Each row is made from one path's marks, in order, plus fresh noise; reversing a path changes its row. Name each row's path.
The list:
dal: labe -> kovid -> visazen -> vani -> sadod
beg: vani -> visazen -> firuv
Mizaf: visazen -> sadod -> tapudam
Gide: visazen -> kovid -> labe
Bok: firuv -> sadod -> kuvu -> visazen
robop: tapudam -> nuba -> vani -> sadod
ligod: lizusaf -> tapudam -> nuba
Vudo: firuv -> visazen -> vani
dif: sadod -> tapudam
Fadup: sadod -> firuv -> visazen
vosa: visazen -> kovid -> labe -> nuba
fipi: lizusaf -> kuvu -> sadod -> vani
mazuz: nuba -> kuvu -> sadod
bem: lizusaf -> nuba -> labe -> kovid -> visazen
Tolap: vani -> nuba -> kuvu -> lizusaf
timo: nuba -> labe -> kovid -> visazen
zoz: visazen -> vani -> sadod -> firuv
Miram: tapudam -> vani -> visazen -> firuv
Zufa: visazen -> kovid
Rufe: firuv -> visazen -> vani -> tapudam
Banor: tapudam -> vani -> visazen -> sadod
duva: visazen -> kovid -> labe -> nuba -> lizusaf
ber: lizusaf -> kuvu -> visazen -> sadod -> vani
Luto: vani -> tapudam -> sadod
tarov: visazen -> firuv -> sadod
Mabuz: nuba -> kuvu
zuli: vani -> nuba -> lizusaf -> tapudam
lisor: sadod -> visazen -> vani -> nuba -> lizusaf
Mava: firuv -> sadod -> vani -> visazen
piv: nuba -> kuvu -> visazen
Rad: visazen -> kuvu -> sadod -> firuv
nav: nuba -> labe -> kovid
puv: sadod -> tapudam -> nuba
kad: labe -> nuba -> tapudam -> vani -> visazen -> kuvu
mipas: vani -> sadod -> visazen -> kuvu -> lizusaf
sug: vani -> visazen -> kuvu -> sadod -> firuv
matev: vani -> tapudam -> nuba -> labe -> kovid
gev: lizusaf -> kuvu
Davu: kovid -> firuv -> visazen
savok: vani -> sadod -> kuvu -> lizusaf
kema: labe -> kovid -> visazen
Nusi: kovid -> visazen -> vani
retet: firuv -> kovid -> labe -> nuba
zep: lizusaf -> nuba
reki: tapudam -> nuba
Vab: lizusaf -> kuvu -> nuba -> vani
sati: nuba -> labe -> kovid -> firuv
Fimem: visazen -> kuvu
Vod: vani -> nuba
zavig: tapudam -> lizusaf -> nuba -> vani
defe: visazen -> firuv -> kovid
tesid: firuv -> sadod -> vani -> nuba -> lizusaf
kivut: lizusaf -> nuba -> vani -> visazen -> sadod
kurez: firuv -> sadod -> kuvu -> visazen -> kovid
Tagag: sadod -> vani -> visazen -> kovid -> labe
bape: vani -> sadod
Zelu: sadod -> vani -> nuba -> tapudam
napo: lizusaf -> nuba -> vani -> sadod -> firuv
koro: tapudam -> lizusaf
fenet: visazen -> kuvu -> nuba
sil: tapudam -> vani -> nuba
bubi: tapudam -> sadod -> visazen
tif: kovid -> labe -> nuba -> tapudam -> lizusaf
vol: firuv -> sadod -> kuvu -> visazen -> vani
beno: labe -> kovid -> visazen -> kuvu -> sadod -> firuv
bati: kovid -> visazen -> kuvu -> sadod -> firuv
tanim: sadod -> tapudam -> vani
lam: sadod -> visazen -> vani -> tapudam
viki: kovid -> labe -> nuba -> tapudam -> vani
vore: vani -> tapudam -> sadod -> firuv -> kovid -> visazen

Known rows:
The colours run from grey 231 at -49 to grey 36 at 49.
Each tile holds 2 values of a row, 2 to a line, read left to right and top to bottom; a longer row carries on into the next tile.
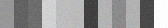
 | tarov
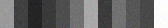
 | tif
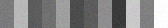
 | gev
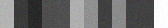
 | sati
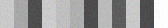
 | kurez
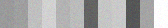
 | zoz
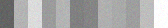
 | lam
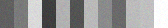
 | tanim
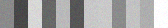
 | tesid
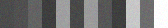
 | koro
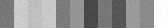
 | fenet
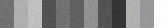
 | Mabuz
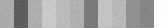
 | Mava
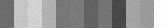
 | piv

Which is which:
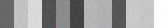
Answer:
Vab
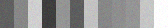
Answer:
Luto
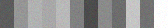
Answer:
Mizaf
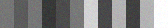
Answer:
matev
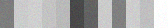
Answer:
ber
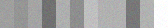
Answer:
vore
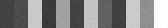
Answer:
ligod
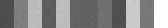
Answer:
bubi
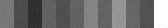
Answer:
bem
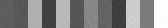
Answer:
dif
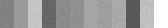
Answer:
bape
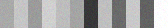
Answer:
Rad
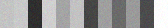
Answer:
bati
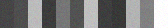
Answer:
reki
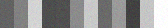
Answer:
Vod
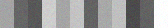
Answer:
Vudo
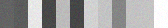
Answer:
napo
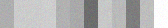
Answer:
sug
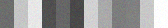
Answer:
Tolap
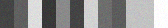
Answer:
zavig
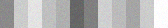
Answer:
mipas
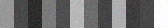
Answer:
timo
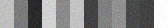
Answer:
defe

